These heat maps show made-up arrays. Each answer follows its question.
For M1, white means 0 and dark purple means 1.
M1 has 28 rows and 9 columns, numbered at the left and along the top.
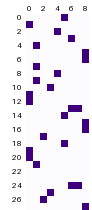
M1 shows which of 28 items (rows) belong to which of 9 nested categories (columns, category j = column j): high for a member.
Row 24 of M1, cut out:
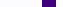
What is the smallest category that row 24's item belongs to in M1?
7
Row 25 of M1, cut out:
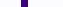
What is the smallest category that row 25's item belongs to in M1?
3
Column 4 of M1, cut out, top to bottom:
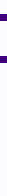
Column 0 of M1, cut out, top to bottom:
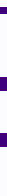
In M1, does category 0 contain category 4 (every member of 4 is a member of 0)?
no
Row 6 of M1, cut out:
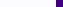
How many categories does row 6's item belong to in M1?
1
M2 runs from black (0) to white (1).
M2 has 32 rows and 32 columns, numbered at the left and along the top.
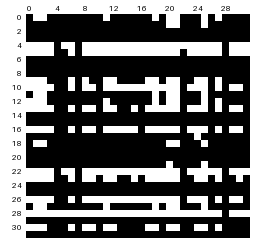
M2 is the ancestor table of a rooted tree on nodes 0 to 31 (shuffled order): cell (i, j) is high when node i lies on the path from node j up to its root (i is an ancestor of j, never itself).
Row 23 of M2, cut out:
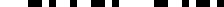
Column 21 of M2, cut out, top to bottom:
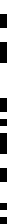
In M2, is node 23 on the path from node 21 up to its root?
yes
